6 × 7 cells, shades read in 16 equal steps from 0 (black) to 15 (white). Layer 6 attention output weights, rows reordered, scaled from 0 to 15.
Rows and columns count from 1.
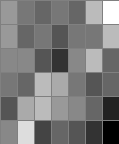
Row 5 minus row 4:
-2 4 0 -1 1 1 -4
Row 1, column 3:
6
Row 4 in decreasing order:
11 10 7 7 6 6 5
